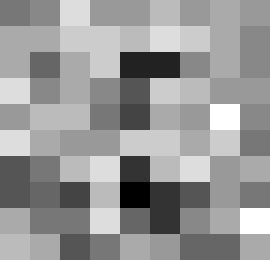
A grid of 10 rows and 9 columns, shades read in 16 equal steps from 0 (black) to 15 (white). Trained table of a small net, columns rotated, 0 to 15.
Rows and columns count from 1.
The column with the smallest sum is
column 5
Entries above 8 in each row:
7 8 4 6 6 8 6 2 4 5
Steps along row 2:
same up same down up down down down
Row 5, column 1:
9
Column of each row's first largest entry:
3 6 4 1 8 1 4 4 9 1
